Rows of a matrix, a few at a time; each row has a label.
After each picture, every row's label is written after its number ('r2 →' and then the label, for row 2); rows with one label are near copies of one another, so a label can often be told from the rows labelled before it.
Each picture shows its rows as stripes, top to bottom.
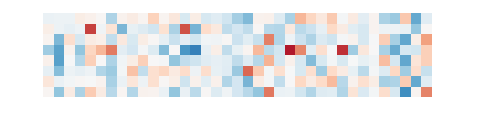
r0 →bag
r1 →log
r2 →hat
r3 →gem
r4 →hat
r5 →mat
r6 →bag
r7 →hat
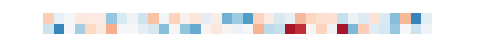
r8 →bag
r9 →gem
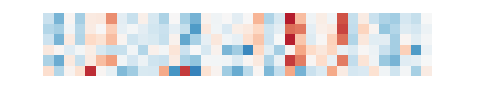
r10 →gem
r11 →gem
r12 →gem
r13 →bag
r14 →gem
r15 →log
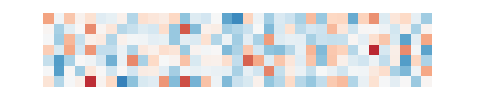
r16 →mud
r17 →log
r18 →hat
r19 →mud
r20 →mat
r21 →hat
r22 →log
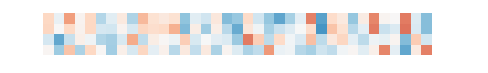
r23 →mud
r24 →mud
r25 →mat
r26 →hat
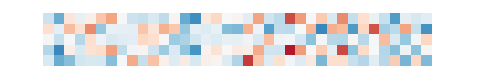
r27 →gem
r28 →mud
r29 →hat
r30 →gem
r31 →mat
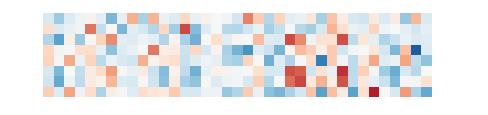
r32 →mat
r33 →log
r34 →gem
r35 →bag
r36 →mud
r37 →gem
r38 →gem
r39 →mud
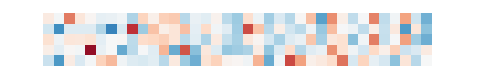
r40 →mud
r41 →mat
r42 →mud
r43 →log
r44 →gem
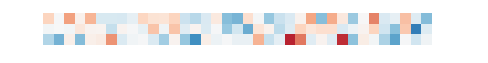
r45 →mud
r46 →bag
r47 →gem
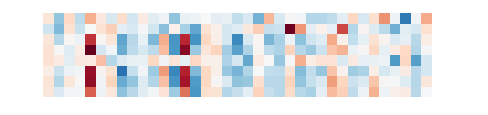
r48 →hat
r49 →gem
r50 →log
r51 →log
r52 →bag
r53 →log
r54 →log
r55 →log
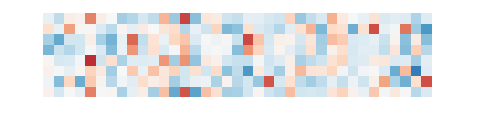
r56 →log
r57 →mud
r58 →mat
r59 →mat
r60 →log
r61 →bag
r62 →hat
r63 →log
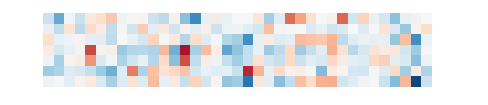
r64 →gem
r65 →hat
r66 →bag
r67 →log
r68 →log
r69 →mat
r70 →bag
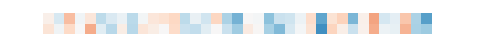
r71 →mud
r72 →mud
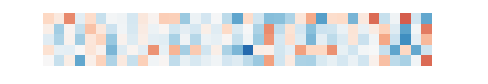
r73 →mud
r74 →hat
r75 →hat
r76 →bag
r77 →hat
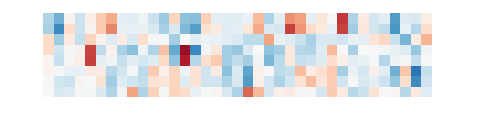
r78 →gem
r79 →gem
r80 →hat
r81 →log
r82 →log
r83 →bag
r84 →bag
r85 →mat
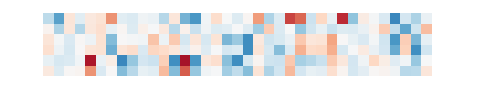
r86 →gem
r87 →hat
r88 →bag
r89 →bag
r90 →log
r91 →log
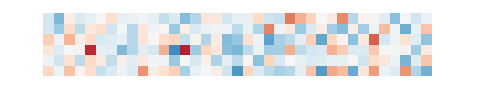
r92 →gem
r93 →hat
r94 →mud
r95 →log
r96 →hat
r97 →mud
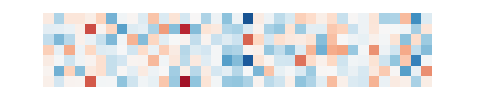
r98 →bag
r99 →log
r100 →mat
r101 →mud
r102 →bag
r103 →hat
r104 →log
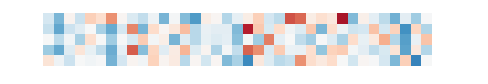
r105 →gem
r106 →mat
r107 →hat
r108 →mat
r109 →bag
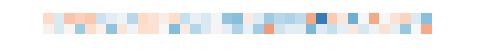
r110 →mud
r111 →hat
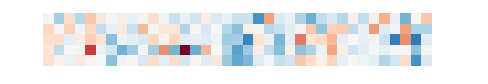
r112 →hat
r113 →mud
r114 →bag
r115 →log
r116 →bag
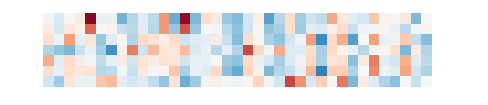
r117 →log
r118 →log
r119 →mud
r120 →mat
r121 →mud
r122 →mud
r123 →gem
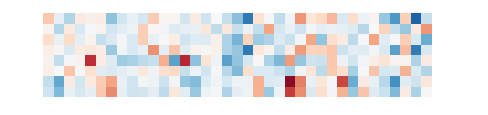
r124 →bag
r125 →hat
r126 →mud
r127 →bag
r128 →log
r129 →mud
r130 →gem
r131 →gem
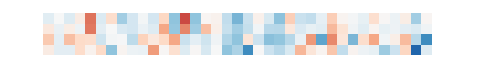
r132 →log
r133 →log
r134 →mud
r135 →bag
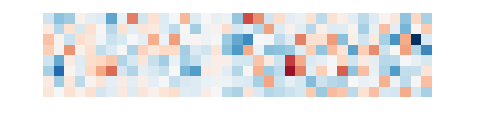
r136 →mat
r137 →hat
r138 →bag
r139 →mud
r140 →gem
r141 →gem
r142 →hat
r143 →mud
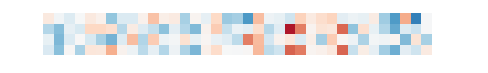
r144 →bag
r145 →gem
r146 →mat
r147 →gem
